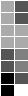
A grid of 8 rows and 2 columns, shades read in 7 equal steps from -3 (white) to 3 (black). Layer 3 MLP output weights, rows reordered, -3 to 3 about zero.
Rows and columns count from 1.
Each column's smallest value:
-1 -3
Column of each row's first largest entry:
2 2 1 1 1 1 1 1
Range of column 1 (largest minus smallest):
4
